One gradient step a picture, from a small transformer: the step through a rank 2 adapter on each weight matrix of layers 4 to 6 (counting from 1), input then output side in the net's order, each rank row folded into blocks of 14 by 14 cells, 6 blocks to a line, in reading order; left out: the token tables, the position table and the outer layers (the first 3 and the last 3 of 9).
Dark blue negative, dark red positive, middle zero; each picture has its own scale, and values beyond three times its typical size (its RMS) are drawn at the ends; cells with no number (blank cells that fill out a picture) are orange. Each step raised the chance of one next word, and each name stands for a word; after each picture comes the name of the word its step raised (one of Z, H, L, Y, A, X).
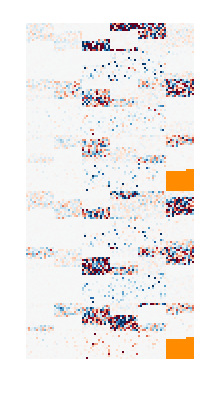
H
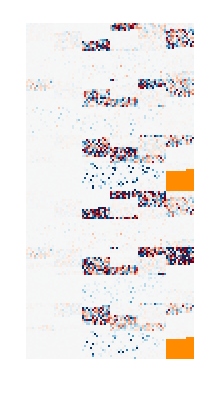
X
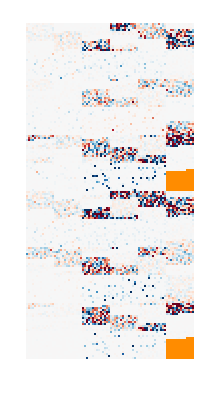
X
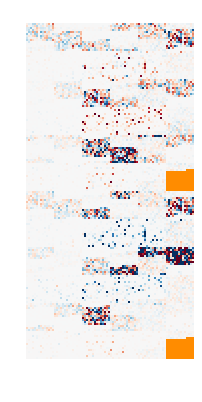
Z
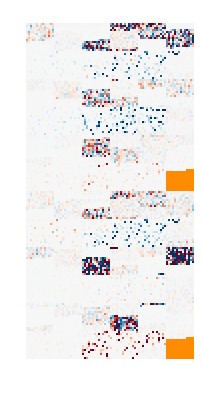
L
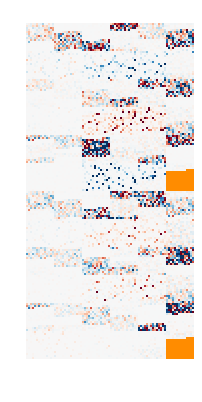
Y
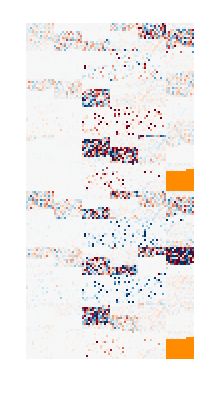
Z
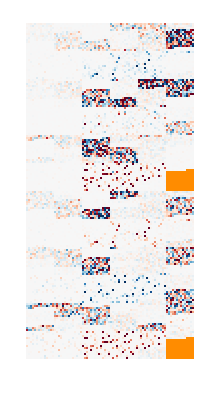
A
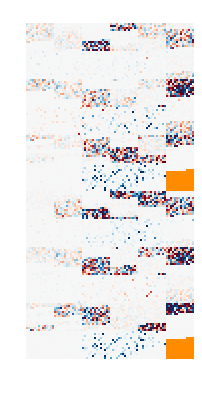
X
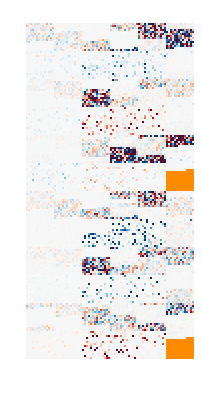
Z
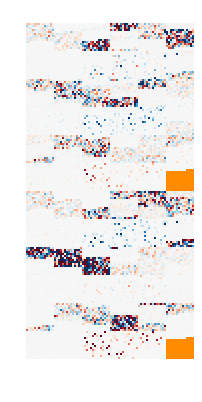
L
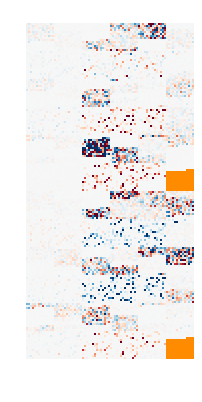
Z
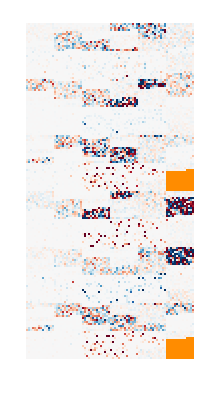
A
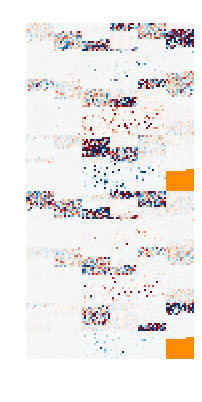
Y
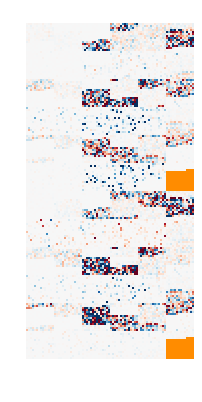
X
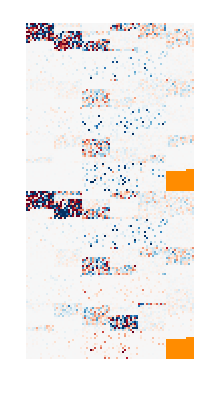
H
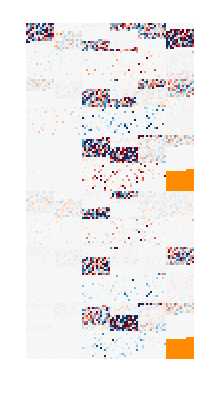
A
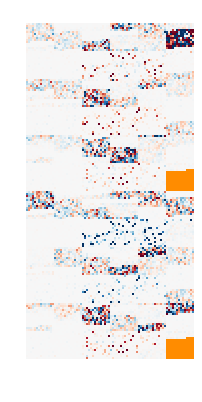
Z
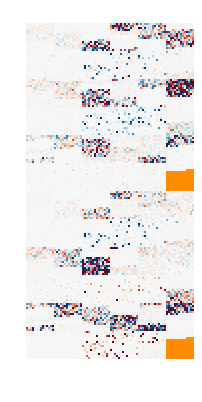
L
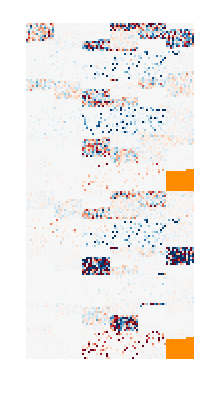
L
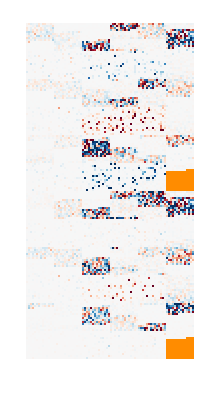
Y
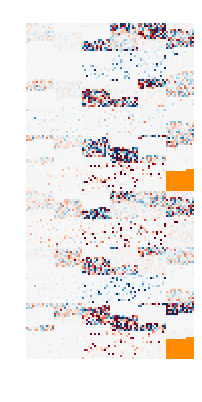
A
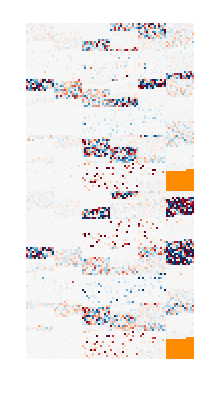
A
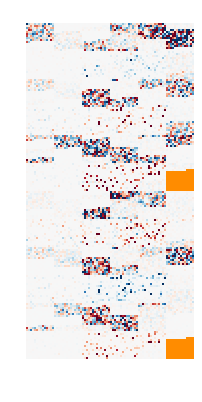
A
